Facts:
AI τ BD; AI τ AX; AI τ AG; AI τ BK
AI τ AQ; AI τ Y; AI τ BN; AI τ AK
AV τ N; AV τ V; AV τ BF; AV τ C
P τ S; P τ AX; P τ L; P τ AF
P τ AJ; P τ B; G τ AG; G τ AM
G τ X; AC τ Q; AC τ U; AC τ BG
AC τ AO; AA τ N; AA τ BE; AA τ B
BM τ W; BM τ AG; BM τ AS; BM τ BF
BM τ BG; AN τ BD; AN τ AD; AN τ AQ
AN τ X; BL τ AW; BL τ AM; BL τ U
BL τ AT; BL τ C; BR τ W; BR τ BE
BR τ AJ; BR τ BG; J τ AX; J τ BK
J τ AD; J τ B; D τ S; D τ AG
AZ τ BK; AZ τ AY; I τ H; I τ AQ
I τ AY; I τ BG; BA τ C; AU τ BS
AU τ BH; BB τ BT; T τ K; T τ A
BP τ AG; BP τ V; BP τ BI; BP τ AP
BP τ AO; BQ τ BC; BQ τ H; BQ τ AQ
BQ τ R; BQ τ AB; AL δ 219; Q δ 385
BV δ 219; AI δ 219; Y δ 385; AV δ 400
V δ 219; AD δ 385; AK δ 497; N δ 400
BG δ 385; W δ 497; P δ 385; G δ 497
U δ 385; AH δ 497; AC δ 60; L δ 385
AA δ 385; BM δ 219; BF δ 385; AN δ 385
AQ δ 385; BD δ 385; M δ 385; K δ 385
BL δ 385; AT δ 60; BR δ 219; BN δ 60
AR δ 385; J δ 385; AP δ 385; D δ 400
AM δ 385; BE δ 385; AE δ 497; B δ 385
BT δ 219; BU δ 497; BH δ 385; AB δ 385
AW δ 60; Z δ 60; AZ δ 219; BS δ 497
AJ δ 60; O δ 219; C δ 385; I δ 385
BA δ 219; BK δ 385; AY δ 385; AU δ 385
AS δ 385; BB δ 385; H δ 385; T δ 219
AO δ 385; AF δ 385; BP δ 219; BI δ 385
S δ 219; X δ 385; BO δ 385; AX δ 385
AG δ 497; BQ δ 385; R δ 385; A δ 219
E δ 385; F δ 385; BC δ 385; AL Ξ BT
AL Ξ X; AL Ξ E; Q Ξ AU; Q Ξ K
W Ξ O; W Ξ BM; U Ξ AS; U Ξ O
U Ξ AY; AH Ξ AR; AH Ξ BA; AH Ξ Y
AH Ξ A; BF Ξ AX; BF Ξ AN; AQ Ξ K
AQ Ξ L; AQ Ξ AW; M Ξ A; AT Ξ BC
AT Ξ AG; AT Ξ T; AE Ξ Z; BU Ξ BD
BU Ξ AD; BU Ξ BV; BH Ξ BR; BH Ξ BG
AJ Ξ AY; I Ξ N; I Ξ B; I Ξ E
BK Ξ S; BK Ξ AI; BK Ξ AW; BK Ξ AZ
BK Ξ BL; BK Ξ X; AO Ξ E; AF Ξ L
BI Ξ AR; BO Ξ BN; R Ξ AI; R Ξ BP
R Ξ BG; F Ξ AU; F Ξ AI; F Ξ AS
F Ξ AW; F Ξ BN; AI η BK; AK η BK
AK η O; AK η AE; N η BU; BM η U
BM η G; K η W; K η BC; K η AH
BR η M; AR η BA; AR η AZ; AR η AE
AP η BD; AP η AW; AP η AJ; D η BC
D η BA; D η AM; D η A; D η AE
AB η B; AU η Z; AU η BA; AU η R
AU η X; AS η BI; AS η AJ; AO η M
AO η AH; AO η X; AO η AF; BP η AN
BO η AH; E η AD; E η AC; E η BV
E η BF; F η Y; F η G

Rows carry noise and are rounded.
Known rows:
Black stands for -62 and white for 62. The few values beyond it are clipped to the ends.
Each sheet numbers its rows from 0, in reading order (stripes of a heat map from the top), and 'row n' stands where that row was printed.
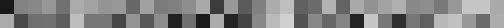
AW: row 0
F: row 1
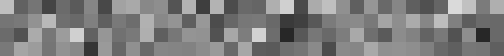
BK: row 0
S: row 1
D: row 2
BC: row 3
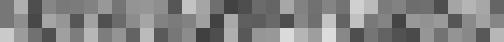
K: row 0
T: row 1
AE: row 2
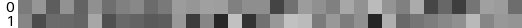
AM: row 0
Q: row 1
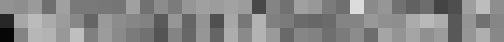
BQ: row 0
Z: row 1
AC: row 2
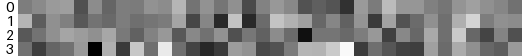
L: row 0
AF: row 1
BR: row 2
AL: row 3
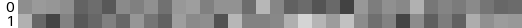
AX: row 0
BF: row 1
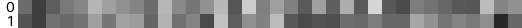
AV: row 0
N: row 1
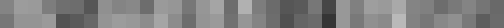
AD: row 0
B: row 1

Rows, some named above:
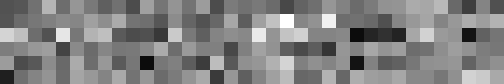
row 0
V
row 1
AT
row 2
AH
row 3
L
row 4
U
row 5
AW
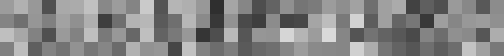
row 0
AK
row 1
AI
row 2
AE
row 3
AU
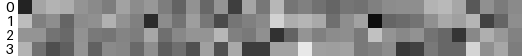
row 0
Z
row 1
W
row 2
AB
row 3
BO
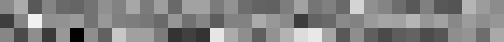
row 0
BB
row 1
BN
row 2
I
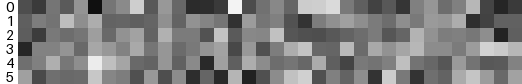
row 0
AO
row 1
BA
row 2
N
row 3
AW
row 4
G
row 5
F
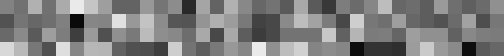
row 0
G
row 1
E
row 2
BT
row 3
AH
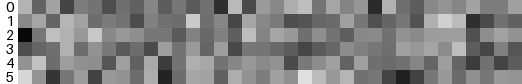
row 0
R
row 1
A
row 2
AC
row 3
V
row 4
AR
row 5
M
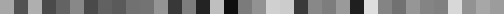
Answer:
AQ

